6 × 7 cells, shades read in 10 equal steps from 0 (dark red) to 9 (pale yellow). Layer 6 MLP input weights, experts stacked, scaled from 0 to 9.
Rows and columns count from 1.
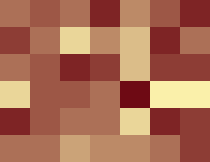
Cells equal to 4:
11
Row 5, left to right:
1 3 4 4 8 1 2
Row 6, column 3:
6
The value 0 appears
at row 4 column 5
